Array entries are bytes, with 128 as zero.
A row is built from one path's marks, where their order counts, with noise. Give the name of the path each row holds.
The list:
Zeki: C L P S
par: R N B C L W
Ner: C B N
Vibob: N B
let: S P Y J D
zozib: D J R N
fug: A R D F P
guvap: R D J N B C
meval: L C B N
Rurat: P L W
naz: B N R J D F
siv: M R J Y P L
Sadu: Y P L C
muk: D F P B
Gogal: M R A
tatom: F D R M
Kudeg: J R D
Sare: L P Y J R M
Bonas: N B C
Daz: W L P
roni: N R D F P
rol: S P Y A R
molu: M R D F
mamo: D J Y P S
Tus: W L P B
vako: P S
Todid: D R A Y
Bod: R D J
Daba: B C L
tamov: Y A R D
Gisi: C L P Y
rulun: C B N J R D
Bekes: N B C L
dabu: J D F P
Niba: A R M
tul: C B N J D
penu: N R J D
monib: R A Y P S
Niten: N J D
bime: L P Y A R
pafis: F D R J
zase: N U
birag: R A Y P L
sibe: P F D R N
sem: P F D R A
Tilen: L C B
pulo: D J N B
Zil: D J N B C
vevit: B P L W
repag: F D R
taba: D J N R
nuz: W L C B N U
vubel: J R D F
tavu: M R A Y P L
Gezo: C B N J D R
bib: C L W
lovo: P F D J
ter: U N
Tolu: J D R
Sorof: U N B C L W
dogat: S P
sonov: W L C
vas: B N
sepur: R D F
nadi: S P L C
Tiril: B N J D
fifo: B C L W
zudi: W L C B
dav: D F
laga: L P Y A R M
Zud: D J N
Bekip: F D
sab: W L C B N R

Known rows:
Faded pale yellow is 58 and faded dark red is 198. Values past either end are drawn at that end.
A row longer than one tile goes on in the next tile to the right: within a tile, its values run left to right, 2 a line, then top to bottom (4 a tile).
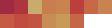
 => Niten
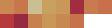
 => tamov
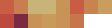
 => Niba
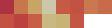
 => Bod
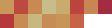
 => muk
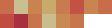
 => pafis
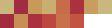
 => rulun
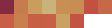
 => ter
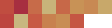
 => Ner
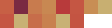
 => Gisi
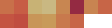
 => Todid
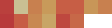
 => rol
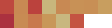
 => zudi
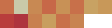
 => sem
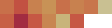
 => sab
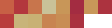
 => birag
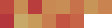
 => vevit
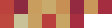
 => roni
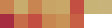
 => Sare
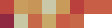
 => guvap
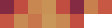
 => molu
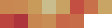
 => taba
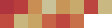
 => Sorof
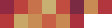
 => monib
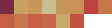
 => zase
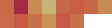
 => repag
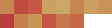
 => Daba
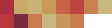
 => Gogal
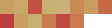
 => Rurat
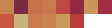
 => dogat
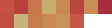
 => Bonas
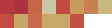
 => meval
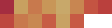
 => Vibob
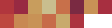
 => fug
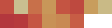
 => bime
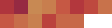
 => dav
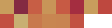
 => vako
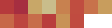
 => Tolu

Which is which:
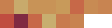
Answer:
tatom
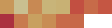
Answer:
pulo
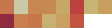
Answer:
laga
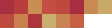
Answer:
Tiril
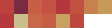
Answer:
Zeki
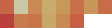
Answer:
sibe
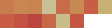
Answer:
nuz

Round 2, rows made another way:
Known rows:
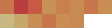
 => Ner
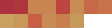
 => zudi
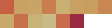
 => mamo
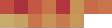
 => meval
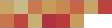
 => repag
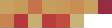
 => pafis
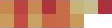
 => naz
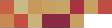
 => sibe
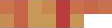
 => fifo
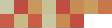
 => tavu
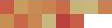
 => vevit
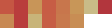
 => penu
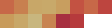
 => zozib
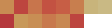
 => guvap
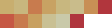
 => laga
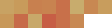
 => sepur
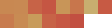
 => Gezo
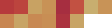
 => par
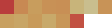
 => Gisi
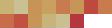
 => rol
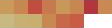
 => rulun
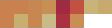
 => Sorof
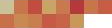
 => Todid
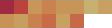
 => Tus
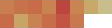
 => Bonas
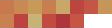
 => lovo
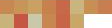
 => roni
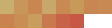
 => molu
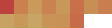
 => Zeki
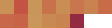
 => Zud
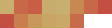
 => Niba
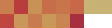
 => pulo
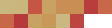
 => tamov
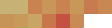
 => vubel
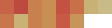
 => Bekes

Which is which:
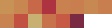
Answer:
Tiril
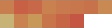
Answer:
vas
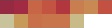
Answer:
sab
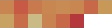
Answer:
Bod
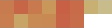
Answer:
Vibob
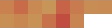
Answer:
Daba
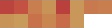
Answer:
Tilen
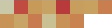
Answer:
birag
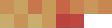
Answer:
ter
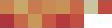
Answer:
Tolu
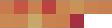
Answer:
tul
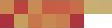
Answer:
Zil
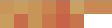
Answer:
dav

